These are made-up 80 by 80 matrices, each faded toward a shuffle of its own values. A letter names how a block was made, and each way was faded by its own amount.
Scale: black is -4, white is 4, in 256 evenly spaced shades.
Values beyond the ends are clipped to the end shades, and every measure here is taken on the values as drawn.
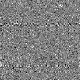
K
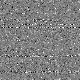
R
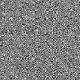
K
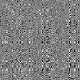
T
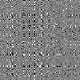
T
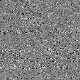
R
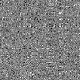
K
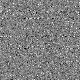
R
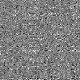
K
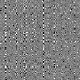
T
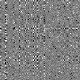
T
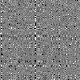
T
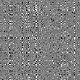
T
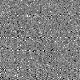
K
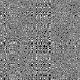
T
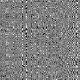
T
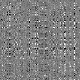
T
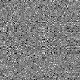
K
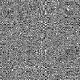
K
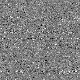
R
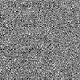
K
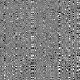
T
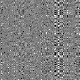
T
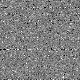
R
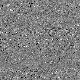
R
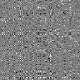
T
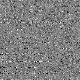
R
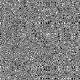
K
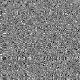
K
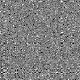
K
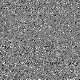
R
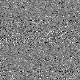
R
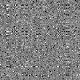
K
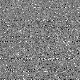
R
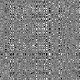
T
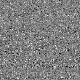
R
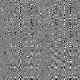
T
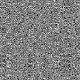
K
